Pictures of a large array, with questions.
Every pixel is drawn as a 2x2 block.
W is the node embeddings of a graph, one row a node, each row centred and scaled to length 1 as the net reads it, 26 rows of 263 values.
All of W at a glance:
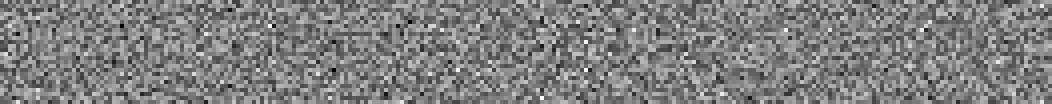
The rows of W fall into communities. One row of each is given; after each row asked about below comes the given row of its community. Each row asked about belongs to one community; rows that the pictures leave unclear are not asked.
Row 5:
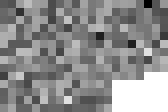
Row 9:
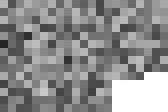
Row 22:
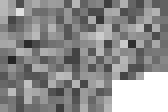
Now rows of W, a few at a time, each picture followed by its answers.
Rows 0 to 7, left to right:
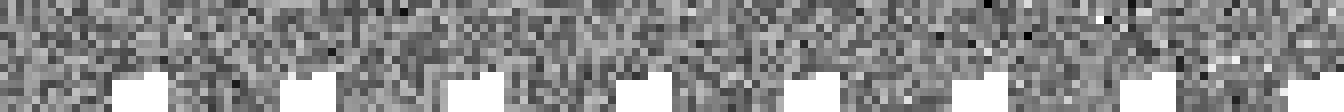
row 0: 22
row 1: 5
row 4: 22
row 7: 9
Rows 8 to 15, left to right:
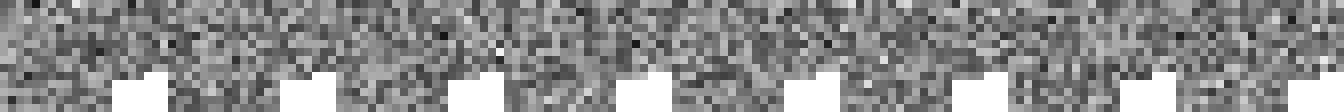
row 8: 5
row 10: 22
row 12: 5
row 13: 22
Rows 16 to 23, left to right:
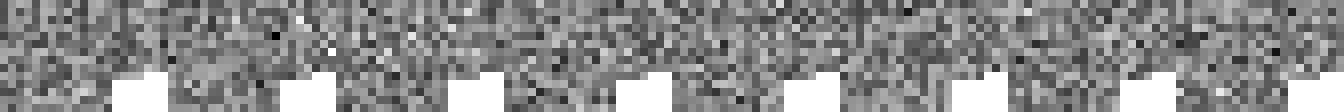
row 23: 9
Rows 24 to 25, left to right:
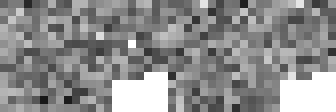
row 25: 5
